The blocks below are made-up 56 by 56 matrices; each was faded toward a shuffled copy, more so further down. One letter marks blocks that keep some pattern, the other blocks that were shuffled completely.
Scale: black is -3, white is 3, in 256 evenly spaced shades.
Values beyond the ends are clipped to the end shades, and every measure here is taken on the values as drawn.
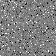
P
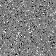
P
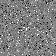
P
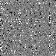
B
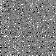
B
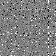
B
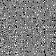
B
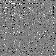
B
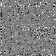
B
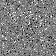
P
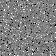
P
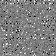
B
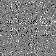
B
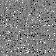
B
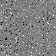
B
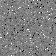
P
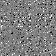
B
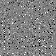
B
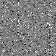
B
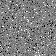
P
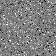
P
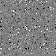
B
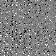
B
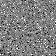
P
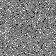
P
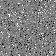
P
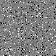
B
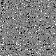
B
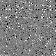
B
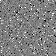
P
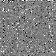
B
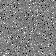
P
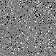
B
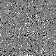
B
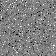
P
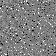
P
